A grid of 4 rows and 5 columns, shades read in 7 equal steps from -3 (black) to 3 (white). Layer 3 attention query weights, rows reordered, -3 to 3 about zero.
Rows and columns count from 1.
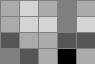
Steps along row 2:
up same down up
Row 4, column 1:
0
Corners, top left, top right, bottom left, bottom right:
1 1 0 1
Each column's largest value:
1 2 2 0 2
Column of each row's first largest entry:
2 2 2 3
